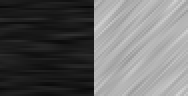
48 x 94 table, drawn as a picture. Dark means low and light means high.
The table splits into one row of 2 panels. Panel 1,1: very low, streaked across, faint in contrast. Panel 1,2: high, slanting up to the right, faint in contrast.
